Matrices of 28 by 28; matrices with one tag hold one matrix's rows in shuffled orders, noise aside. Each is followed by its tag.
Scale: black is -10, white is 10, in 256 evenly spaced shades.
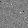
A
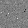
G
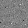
A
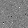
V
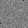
A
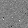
V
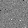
A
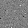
A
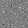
V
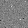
A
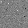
G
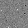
G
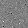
V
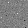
G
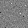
A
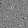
A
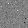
G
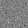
G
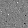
G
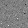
G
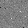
A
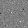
A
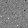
G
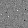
G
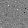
G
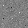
V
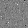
G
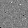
A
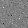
V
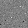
A
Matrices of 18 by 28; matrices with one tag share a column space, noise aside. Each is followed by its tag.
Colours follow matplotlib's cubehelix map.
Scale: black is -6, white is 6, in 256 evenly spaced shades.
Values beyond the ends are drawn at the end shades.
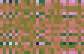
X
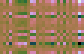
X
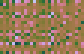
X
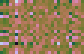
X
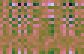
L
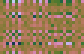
X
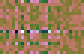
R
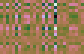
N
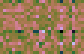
R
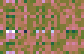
R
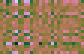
X
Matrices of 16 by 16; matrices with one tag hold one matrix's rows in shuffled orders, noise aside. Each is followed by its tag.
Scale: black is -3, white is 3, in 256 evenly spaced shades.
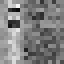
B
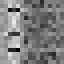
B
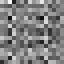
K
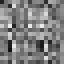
K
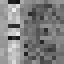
B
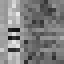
B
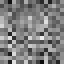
K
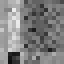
B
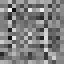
K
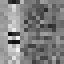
B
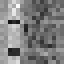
B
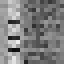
B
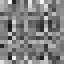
K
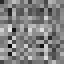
K
